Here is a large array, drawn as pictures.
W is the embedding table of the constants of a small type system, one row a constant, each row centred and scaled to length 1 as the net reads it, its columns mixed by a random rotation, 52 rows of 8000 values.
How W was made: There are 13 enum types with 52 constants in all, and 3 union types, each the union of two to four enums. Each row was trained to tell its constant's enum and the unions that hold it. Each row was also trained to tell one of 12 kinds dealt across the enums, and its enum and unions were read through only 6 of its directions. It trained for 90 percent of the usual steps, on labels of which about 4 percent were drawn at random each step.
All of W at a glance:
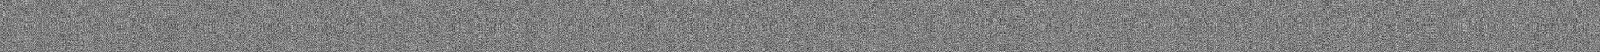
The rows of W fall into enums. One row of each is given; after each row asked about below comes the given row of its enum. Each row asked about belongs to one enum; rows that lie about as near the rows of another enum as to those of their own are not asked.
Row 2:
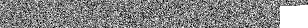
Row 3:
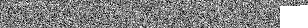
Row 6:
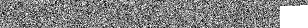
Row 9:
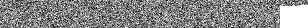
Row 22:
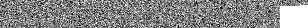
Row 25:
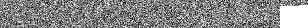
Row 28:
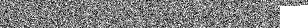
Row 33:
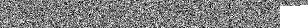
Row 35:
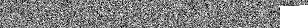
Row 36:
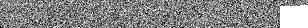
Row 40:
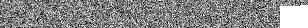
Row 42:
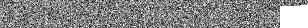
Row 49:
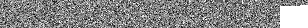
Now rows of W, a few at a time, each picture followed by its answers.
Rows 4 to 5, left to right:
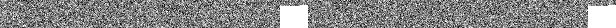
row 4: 33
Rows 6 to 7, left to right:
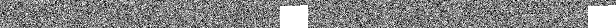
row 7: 33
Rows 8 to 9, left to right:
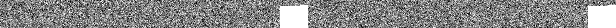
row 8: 6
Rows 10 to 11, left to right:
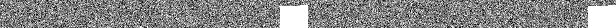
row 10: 40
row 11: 6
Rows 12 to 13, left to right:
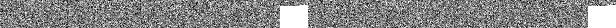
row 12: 35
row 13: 22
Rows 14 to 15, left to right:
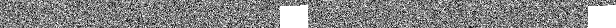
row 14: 42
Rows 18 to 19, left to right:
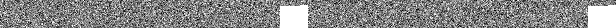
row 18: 9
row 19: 33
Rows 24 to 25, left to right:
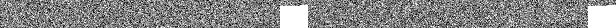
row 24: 33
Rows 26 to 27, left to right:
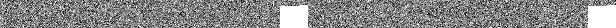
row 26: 28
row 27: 2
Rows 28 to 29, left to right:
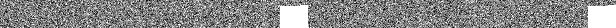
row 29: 40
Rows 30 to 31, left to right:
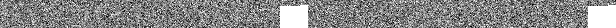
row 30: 25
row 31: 22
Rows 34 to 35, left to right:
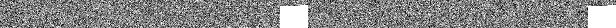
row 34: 28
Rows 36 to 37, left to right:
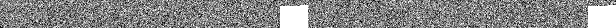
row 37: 22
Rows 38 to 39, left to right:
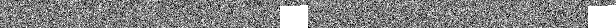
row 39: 36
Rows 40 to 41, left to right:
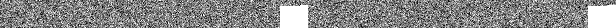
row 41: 9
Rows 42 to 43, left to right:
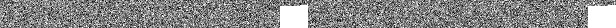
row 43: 28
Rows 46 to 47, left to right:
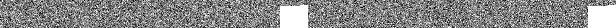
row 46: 9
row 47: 40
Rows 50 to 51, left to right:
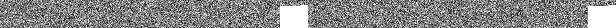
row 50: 9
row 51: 28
